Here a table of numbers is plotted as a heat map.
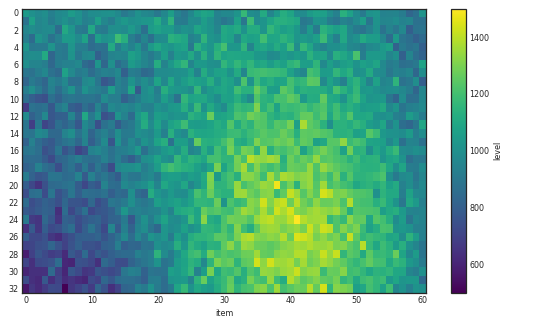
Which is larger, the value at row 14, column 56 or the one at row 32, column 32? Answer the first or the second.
the second
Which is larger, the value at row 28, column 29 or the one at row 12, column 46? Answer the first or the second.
the first
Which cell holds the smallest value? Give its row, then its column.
32, 6
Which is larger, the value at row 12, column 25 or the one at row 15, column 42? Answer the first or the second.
the second
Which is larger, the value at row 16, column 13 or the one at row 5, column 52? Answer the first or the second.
the second
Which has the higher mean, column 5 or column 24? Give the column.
24
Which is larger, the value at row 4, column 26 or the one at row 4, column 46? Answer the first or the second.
the first
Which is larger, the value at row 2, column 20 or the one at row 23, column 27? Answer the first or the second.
the second
